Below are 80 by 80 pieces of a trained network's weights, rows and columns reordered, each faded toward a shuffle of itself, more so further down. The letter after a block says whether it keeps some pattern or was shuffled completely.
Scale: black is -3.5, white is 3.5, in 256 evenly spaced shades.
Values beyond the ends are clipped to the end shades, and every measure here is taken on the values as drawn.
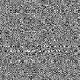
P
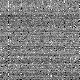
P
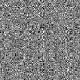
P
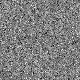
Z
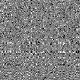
P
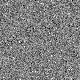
Z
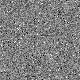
Z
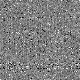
P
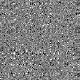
P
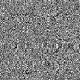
P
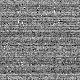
P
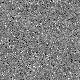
Z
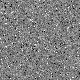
Z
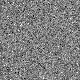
Z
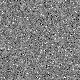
Z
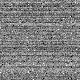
P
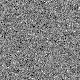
Z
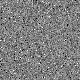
Z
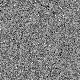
Z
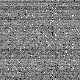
P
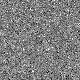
Z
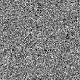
P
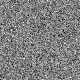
Z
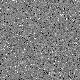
Z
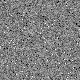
Z
